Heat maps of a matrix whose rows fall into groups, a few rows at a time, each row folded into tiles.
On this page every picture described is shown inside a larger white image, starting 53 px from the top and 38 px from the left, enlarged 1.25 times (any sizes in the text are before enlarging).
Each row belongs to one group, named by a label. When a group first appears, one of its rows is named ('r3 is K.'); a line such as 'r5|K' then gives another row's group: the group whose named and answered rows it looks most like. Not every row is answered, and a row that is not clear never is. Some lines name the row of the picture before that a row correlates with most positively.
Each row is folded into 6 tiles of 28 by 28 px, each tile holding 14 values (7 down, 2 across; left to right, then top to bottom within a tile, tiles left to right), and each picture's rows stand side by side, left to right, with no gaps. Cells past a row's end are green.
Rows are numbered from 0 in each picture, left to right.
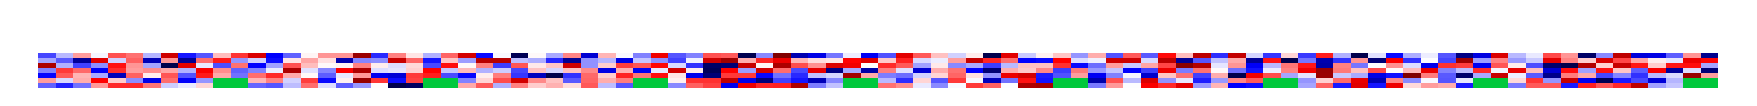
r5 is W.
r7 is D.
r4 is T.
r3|D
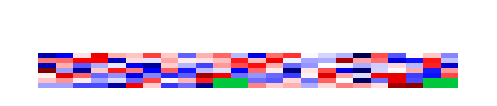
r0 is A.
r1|T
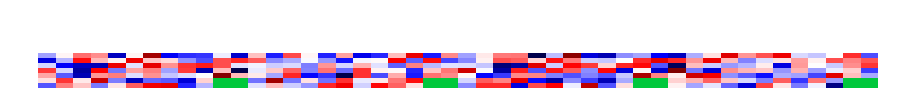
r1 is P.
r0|D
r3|A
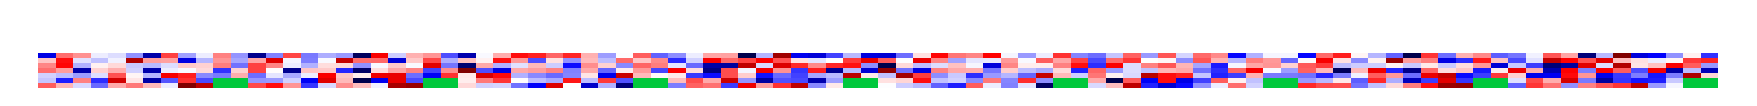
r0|T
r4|A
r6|T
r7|D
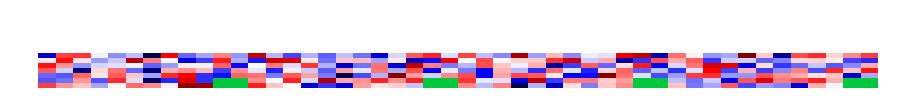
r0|T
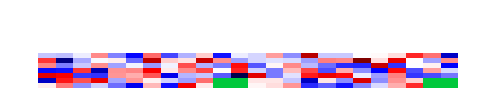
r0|P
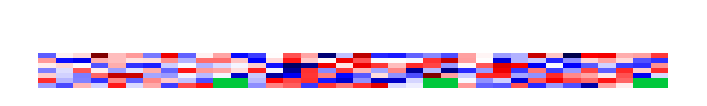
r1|D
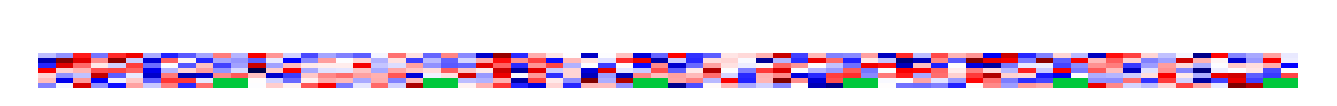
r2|P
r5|T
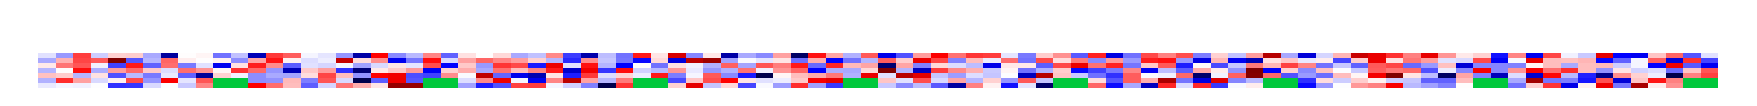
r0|P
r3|W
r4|A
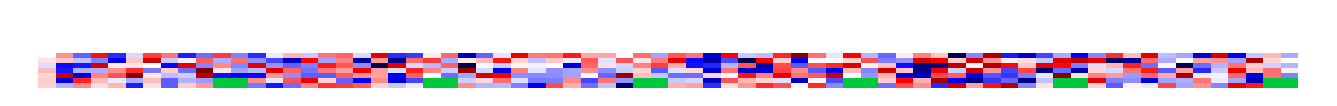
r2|A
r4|D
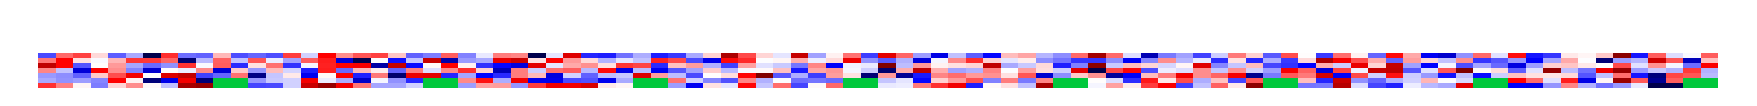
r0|T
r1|W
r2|D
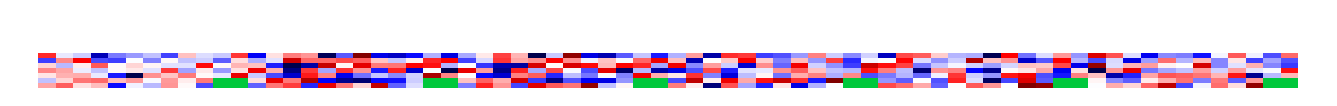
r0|W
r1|D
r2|D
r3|P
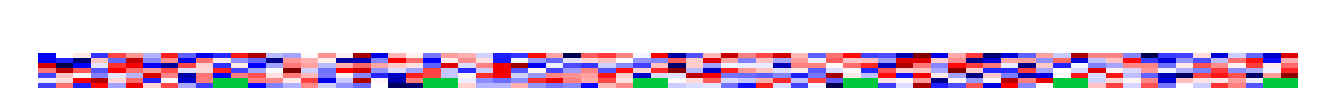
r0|W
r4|P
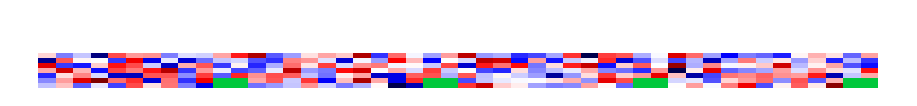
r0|W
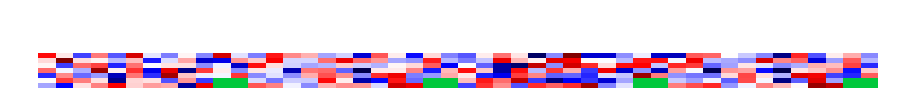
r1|T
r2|D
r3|T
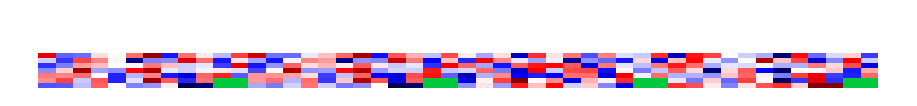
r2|W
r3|T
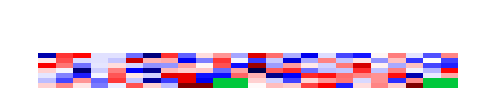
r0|T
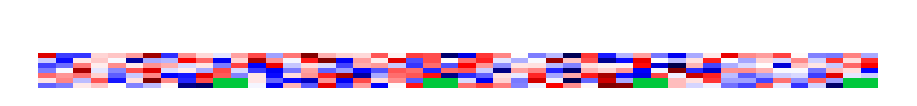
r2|T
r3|A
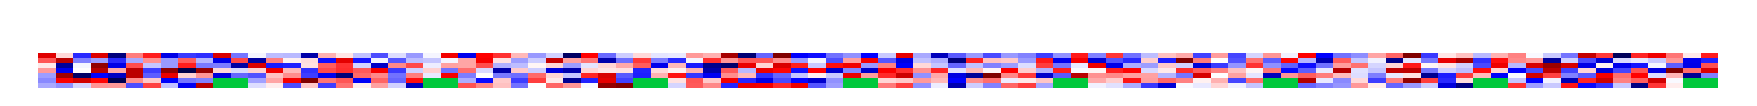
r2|T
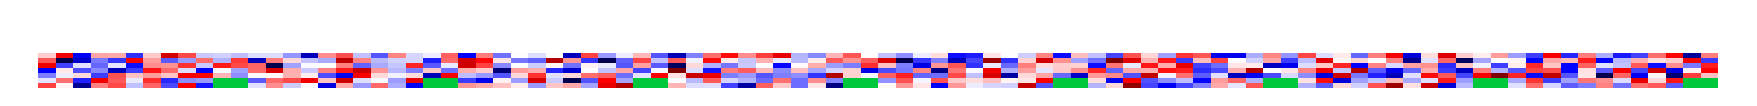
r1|W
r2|T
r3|A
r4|P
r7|P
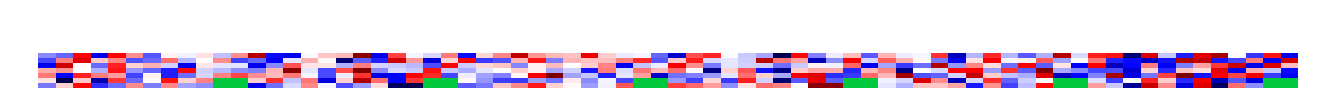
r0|P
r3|T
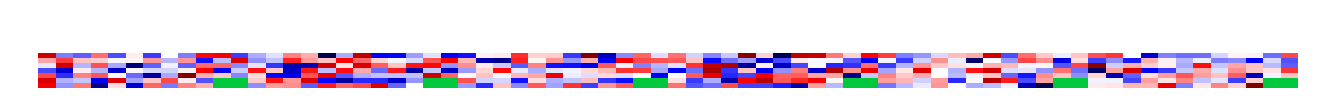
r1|D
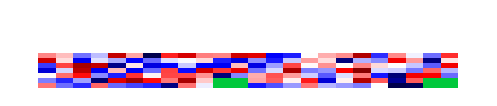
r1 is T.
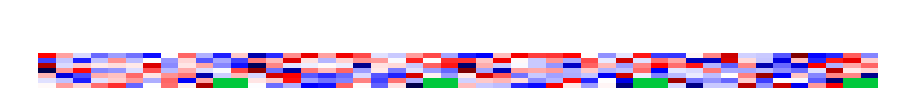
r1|A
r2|A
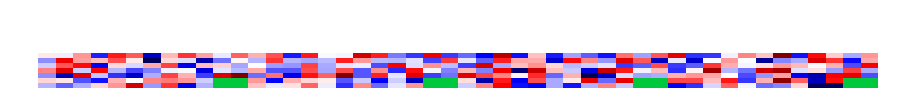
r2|P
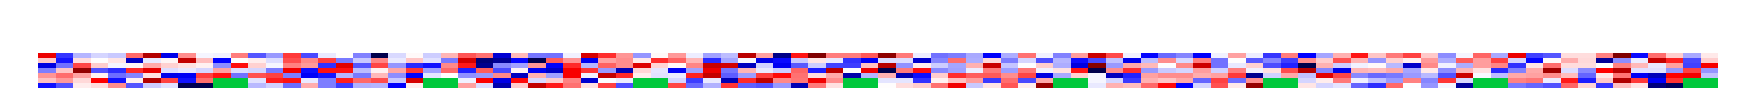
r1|P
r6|A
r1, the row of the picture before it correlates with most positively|2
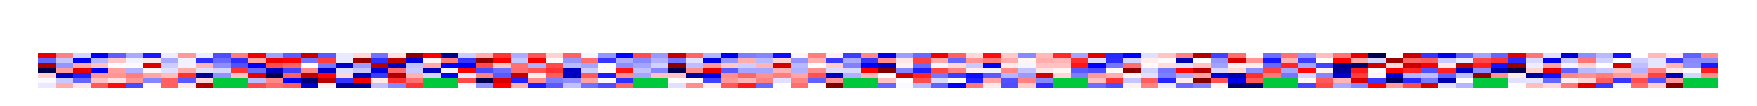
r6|D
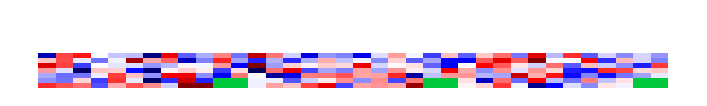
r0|T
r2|P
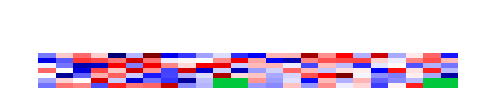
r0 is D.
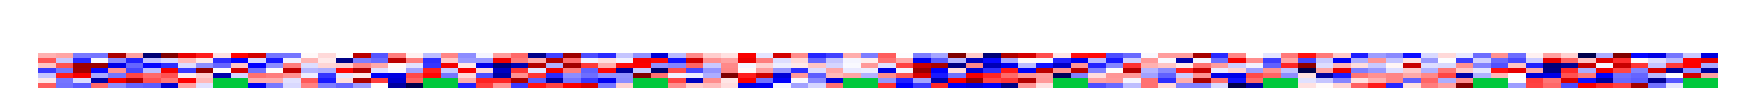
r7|D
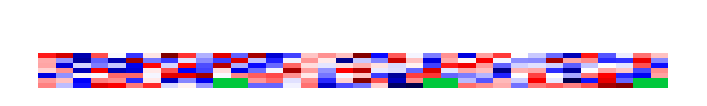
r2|T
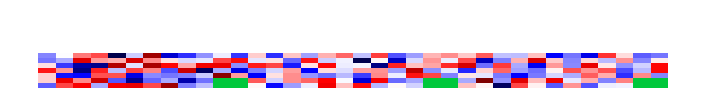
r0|D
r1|W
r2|P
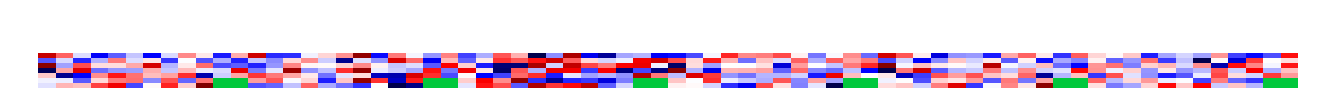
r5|W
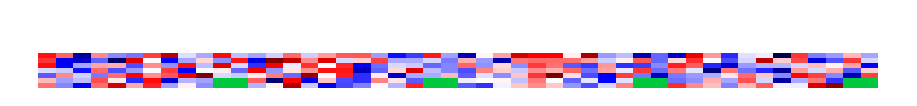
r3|T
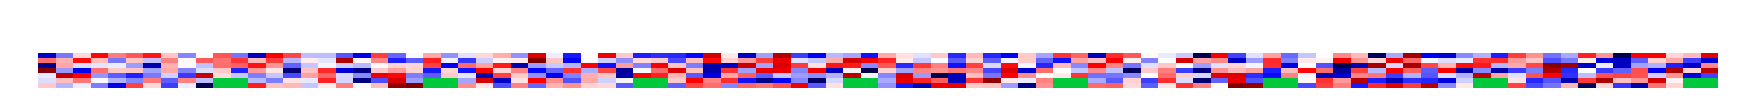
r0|A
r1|T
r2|P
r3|D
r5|T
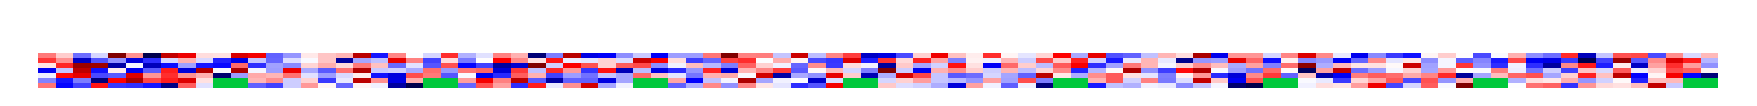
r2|D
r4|A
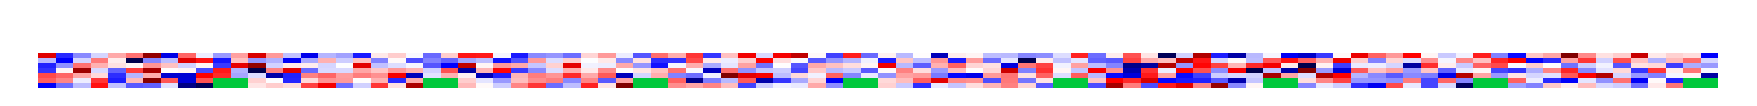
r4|W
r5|D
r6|A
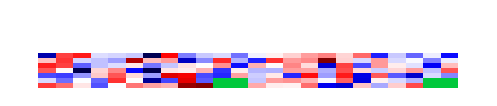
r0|T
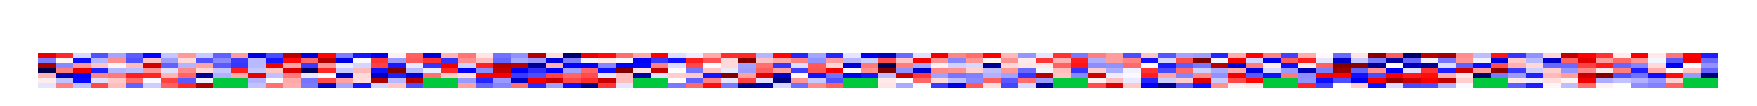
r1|P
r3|P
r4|A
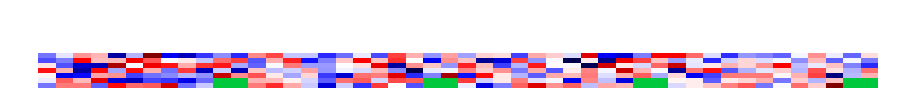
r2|W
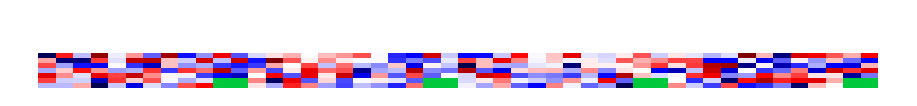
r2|A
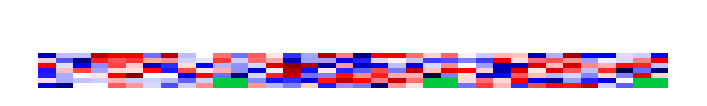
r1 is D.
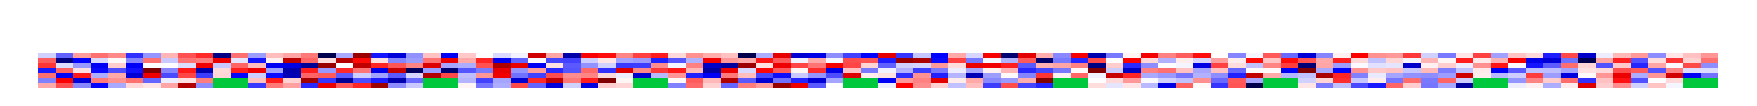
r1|D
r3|D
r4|W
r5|A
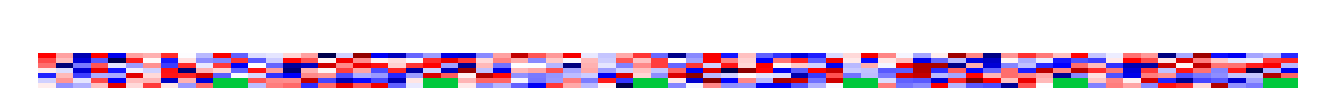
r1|D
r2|A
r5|D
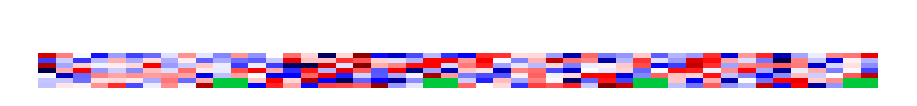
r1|D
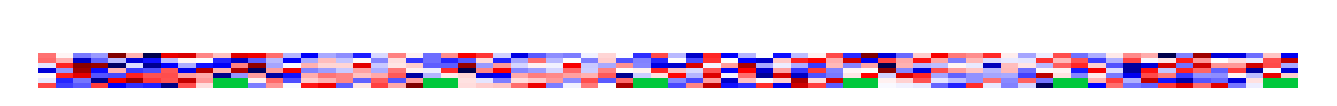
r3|P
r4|A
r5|D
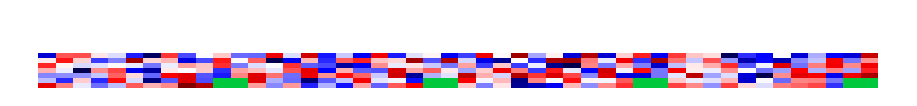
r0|T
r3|W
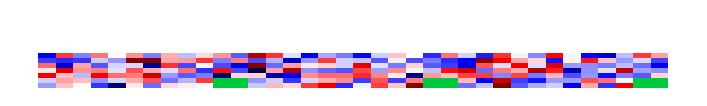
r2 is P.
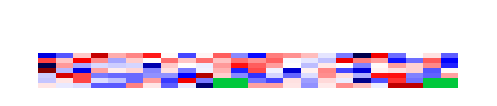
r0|A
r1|T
